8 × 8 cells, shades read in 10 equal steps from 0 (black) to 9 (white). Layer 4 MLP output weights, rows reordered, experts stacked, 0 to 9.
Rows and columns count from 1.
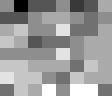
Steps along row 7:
down same down down up down same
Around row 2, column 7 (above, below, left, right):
3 4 5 5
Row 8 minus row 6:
-3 0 0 3 -1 5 2 -2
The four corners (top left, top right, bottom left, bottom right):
5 6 4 4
